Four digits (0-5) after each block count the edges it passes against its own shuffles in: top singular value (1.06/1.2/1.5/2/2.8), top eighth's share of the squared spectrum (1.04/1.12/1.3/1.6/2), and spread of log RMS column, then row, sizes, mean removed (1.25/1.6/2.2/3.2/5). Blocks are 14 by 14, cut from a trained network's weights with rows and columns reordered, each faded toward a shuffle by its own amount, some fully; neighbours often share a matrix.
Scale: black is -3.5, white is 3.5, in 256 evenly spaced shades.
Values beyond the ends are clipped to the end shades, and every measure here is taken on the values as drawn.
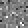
0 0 0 0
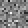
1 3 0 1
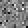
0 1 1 0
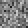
0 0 0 0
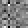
3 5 2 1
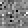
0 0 0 0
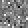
0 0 0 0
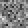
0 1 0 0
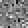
0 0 0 0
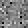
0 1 0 0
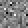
1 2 0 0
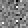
1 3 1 0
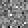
1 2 0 0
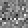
2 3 0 1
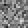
0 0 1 0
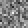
0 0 1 0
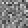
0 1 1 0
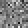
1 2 0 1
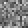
1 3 0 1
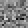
2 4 0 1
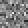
2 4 0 0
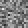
1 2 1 0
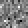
1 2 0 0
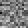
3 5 2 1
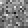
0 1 0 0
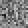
1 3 0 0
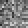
2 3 1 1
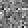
1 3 0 1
